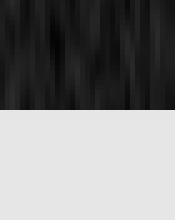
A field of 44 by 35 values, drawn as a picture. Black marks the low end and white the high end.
The table splits into 2 rows of 1 panel. Panel 1,1: very low, streaked downward, faint in contrast. Panel 2,1: very high, flat.
